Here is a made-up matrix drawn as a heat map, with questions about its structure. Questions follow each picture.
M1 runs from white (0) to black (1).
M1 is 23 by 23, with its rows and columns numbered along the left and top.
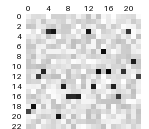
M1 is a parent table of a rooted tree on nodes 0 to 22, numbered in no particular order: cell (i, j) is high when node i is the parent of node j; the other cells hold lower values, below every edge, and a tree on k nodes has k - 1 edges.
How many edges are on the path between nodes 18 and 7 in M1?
4
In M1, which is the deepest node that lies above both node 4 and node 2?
3
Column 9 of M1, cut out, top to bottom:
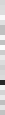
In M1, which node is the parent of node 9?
16
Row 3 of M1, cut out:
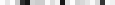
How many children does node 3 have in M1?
4
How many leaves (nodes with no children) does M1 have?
13
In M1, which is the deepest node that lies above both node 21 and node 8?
16
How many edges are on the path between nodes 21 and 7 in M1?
5
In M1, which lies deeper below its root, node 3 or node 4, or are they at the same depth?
node 4
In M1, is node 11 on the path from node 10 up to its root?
yes
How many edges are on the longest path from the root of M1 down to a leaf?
3
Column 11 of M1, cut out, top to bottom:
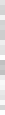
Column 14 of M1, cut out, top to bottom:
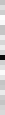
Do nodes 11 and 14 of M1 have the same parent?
no
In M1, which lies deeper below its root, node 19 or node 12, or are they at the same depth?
node 12
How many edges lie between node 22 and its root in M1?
3
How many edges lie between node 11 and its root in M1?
0
